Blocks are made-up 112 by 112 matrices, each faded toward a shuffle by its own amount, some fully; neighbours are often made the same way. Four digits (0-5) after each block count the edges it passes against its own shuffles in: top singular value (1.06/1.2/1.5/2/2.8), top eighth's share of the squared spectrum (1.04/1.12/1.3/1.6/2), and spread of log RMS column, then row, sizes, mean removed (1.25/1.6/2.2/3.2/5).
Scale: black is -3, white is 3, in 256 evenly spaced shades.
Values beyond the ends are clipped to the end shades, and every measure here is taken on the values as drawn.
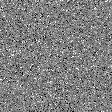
1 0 0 0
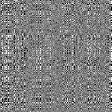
5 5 4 3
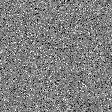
0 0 0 0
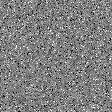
2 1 0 0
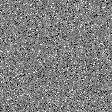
2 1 0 0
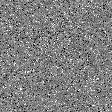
0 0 0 0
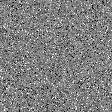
0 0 0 0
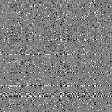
5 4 2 3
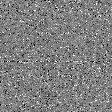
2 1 0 2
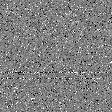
2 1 0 2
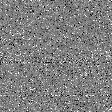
1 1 0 2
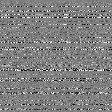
3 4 0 5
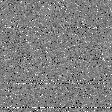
3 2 0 2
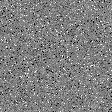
0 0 0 0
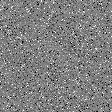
0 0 0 0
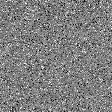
0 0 0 1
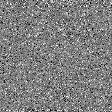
1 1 0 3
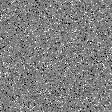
0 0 0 0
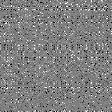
5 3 2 3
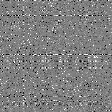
5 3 1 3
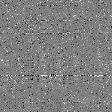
4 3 1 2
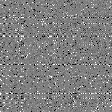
5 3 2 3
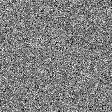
2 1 0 0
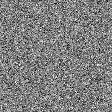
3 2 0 0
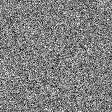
1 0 0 0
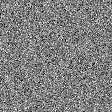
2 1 0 0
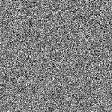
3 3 1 1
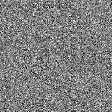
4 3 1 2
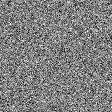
1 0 0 0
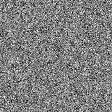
1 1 0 0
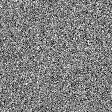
1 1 0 0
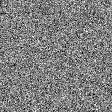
1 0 0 0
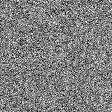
2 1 0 0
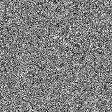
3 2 0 1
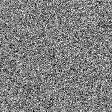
2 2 0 0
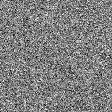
2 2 0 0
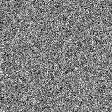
3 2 0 0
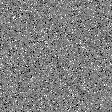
1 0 0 0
